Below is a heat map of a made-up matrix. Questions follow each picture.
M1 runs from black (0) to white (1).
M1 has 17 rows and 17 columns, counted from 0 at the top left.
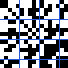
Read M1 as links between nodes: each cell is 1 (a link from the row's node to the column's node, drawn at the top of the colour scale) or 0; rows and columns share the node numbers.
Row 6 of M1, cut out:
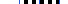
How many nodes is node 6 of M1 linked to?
12
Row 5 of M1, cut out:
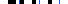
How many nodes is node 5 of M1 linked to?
12
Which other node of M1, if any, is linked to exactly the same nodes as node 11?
node 7
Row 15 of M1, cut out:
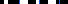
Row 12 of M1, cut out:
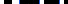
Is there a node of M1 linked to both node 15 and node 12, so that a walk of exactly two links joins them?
no
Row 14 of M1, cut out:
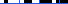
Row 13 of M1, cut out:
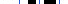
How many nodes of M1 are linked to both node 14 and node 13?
6
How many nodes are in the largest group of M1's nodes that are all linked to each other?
6
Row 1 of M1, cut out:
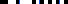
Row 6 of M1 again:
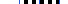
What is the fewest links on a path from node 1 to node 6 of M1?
1
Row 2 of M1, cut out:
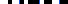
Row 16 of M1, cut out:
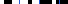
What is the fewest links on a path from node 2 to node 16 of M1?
2
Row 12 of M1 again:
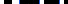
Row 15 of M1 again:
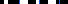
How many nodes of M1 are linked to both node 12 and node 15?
0
